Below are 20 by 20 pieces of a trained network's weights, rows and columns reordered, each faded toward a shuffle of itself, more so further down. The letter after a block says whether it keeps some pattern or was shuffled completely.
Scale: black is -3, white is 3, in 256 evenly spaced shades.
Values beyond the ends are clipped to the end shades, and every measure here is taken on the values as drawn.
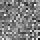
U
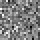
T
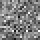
U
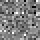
U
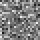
T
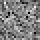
T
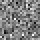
T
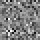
U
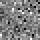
T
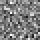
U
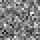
T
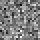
T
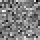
T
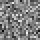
T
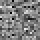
U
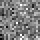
U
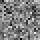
T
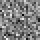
T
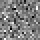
T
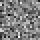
T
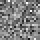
T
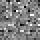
U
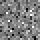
T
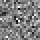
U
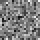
T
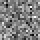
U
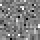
T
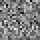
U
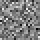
T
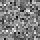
T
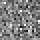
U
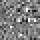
U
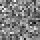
T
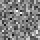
T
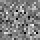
T
